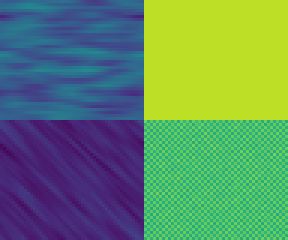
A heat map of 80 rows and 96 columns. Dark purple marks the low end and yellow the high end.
It is made of 2 by 2 panels. Panel 1,1: low, streaked across. Panel 1,2: very high, flat. Panel 2,1: very low, slanting down to the right, faint in contrast. Panel 2,2: high, checkered.
